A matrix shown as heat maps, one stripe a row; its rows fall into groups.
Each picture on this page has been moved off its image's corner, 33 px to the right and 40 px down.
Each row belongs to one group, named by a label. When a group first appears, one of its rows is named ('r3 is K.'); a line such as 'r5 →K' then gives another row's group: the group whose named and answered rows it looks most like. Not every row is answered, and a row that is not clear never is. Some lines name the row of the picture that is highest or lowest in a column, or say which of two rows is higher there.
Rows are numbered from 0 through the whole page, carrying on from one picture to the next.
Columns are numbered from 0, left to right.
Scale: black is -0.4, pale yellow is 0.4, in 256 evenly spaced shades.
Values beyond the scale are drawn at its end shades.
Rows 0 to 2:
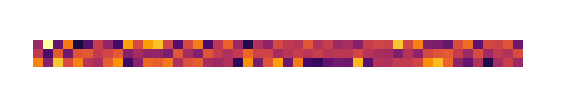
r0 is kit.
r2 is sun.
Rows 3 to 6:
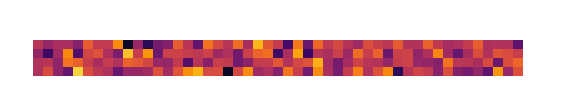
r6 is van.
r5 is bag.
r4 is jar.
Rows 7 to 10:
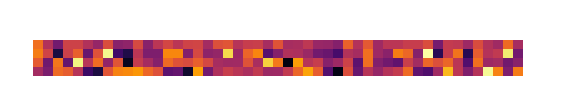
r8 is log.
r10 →bag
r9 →sun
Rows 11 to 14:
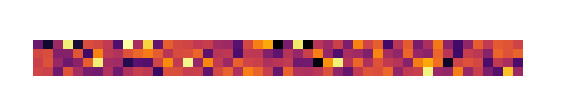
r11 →jar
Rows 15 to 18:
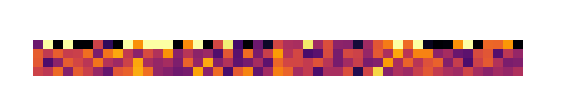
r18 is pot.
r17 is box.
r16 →sun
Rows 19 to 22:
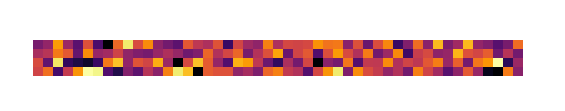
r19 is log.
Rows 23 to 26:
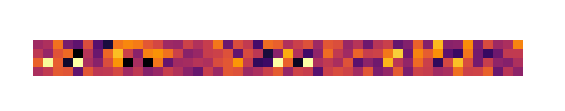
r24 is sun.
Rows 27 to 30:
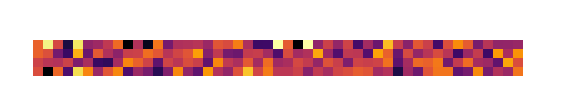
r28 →van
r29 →log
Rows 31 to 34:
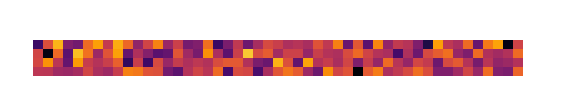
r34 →pot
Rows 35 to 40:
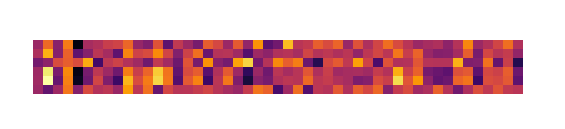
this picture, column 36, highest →39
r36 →kit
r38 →kit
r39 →kit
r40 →jar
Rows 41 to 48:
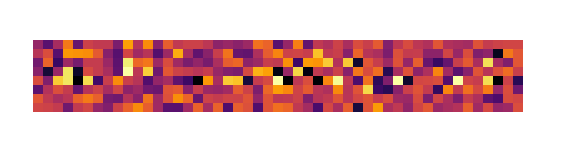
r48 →pot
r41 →jar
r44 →jar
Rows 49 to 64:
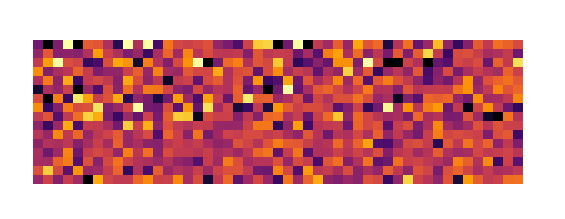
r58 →jar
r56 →box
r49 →jar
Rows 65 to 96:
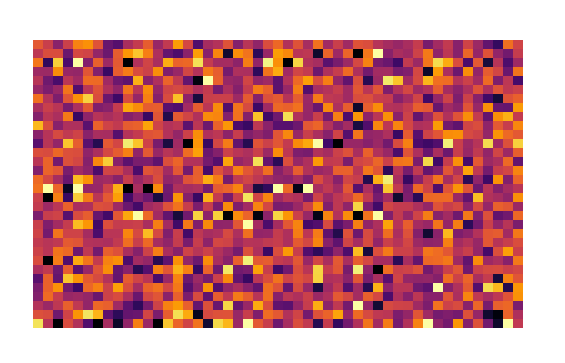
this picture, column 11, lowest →81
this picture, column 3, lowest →81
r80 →van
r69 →box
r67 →sun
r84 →pot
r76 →bag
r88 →sun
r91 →bag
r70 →jar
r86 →bag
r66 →pot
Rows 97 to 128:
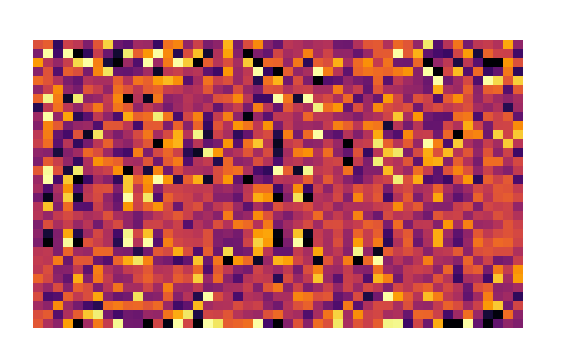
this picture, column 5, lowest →107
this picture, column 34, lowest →120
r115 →kit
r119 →jar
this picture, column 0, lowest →104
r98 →kit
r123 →van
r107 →van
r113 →jar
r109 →box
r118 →jar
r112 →kit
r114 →jar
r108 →log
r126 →bag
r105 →kit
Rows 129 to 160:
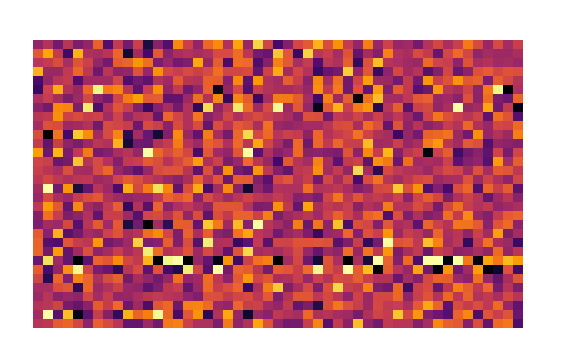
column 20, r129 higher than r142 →Yes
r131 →pot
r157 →box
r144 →pot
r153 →log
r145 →kit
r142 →van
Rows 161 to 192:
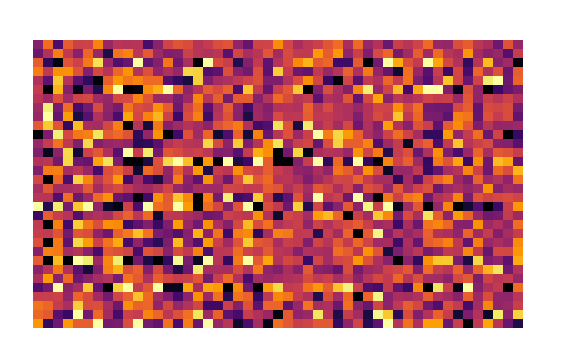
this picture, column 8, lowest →179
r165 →bag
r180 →log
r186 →bag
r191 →van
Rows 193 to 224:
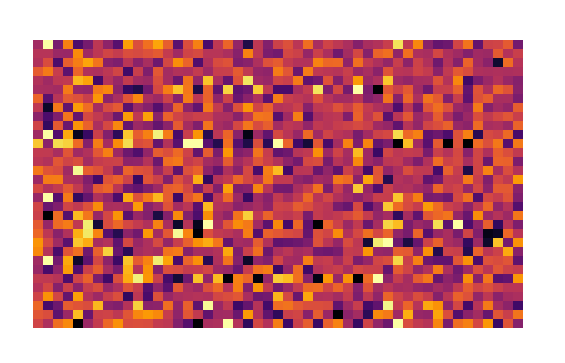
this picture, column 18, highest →219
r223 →van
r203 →kit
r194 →van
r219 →pot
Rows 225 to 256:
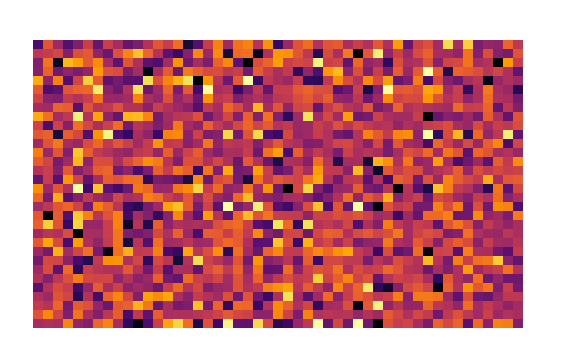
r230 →box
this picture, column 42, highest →235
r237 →sun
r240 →bag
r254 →pot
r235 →log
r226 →pot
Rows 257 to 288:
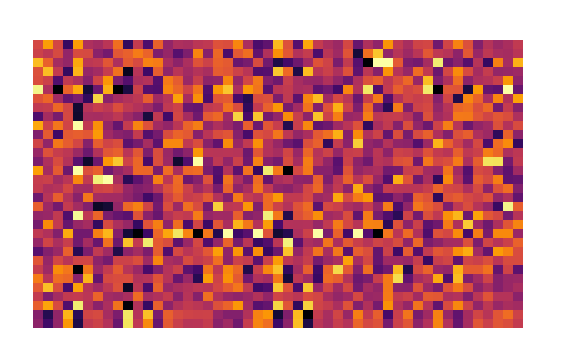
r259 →van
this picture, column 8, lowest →262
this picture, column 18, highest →275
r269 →bag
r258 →pot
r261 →log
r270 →bag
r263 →van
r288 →jar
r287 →jar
